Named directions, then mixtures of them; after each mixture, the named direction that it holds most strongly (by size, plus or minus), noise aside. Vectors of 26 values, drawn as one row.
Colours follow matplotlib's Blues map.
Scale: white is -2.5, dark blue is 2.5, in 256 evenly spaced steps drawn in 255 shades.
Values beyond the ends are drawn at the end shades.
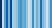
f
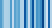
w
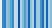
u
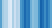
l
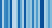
f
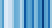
w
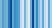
l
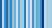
f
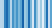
w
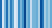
f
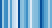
f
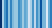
f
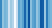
l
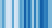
l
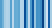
w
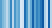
w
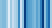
w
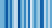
u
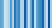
w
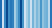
f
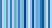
w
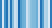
f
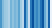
w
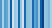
w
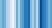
l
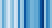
u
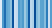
u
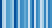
u
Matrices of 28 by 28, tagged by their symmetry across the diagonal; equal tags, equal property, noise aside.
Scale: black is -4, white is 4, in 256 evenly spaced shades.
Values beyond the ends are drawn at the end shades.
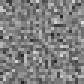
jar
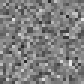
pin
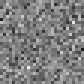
pin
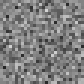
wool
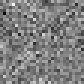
jar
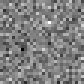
jar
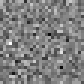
pin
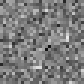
wool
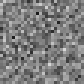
wool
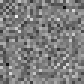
wool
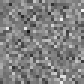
pin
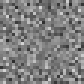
jar
